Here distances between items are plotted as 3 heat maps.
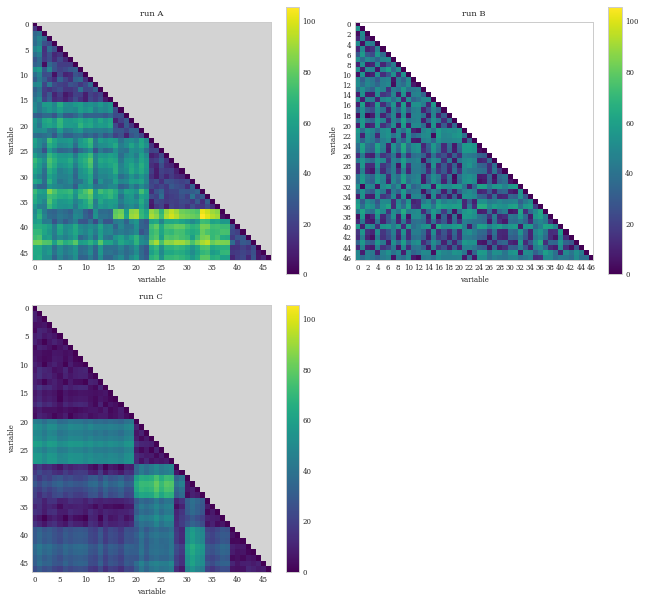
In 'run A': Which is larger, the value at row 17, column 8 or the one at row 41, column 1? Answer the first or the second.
the second
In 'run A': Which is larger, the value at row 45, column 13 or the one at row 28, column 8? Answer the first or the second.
the first
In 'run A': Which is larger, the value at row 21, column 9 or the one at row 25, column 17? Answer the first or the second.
the first
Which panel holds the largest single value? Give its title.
run A
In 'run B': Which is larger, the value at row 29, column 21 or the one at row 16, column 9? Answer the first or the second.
the second
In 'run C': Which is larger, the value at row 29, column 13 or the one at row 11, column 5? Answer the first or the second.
the first
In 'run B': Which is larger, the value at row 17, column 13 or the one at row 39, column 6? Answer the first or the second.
the second
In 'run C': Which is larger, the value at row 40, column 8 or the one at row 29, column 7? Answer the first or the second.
the first
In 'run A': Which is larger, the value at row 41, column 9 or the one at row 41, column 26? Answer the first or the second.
the second
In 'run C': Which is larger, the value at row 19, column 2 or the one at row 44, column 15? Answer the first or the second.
the second
